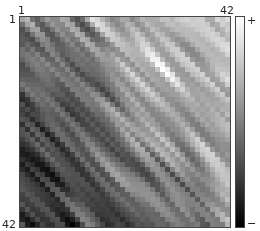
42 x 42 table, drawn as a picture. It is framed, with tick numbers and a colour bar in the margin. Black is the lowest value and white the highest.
Ninth with the highest average: top right. Grain: diagonal, down to the right. Slope: up to the top right.
